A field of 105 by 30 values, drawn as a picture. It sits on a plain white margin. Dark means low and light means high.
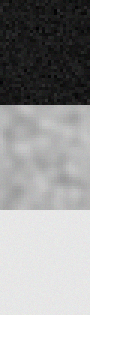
It is made of 3 by 1 panels. Panel 1,1: very low, fine-grained, faint in contrast. Panel 2,1: high, blotchy, faint in contrast. Panel 3,1: very high, flat.
